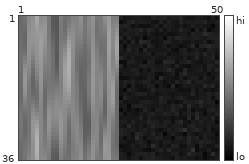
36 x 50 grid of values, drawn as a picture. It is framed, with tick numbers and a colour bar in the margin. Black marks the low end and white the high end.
The table splits into one row of 2 panels. Panel 1,1: middling, streaked downward. Panel 1,2: very low, fine-grained, faint in contrast.
